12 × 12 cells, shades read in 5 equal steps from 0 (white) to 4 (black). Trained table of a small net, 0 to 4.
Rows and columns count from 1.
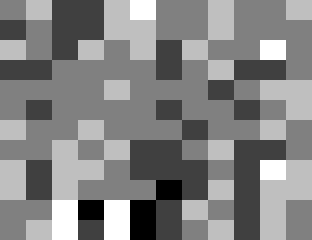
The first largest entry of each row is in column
3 1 3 1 9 2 8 6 2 7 4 6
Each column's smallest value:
1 1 0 1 0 0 2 1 1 2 0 1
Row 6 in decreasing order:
3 3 3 2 2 2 2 2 2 2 2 1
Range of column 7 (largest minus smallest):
2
